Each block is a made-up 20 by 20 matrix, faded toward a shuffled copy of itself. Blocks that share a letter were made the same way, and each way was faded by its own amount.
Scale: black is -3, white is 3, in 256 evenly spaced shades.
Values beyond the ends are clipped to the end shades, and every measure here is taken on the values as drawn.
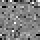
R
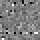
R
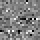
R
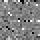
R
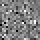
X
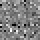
X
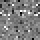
R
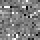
R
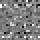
R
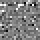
R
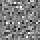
X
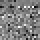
R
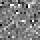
R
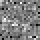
R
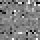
R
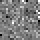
X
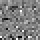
R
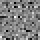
R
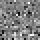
R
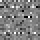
R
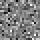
X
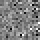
X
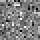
X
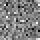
X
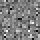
X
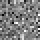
X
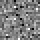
X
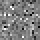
X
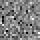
X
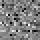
R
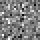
X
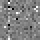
X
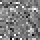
X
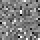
X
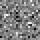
X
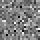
X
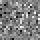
X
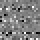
R
